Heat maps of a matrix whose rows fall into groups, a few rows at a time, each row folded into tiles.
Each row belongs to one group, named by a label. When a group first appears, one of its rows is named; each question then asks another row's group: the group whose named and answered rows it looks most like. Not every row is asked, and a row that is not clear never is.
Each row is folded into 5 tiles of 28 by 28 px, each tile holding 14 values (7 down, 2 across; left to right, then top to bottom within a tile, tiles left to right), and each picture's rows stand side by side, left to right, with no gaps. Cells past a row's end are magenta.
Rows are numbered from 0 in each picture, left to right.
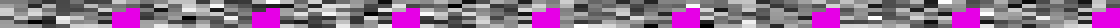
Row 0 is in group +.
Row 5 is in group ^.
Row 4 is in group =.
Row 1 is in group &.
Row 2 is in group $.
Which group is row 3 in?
$
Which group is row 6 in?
=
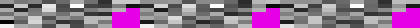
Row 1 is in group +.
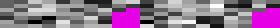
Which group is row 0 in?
&
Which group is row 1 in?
&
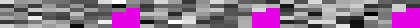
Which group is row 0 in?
=
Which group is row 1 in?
$
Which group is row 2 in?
$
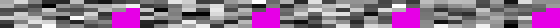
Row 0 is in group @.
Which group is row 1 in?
^
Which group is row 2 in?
$
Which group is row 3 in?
=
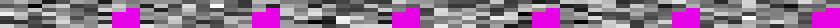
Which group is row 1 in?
+
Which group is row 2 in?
+
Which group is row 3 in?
@
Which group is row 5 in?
^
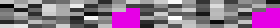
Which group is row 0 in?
$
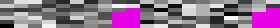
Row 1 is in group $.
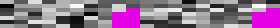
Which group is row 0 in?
$
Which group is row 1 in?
$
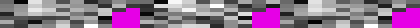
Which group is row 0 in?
&
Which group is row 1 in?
&
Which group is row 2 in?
&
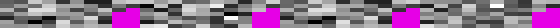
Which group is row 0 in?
&
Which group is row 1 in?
$
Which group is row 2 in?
&
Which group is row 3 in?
+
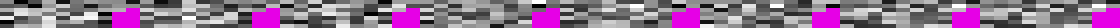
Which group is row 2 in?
$
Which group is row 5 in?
+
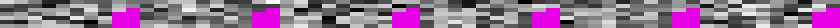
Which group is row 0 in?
=
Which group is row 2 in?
+
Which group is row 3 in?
@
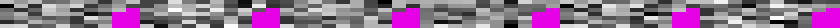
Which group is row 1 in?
&
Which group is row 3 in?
=
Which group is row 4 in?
$
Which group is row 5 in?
@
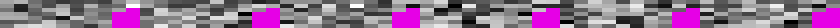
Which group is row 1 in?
@
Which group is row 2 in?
+
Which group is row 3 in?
+
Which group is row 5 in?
^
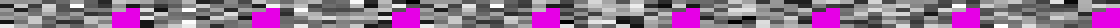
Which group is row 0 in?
+
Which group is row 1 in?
^
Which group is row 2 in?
@
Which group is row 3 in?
+
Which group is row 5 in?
&
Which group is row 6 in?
$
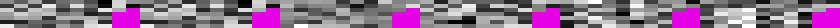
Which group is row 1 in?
+
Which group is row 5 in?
@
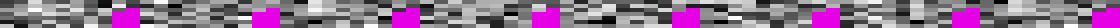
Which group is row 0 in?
&
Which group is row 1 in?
$
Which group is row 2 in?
&
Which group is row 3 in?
$
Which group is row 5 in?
=
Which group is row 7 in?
&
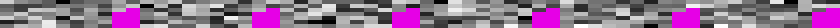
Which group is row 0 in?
=
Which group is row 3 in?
&
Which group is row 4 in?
=
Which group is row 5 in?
@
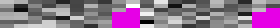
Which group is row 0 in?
=
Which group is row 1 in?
+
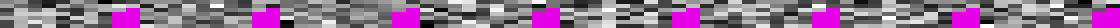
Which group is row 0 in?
@
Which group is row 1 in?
+
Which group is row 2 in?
^
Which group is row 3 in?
^
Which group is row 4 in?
^
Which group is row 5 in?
$
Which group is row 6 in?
^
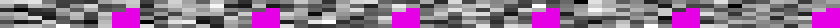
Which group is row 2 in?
$
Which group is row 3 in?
$
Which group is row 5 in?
$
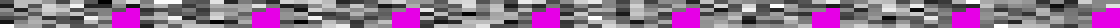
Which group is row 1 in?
@
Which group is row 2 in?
=
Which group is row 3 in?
^
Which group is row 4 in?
@
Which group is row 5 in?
+
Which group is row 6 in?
&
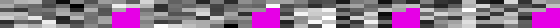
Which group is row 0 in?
=
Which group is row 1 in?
=
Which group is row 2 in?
@
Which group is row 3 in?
^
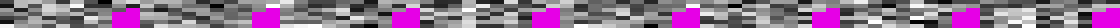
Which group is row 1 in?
=
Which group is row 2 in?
=
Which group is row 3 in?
^
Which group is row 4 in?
=
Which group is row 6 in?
@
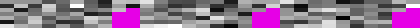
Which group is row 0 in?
+
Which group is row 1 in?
=
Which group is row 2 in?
=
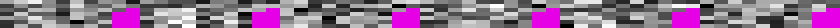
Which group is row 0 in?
@
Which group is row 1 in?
@
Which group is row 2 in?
+
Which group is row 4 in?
@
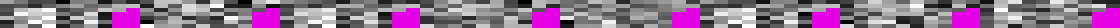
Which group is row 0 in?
@
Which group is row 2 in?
@
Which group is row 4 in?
^
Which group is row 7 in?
@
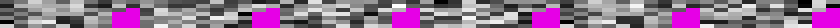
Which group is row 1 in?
@
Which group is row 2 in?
$
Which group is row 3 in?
^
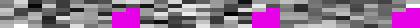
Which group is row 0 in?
+
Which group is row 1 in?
$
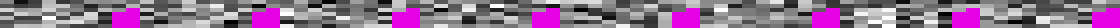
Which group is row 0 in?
^
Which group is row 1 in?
^
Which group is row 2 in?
+
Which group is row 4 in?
=
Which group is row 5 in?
@
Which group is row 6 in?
@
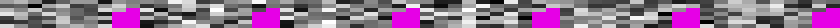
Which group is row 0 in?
$
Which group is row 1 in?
^
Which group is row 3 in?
^
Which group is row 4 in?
@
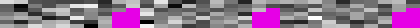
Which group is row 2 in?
=
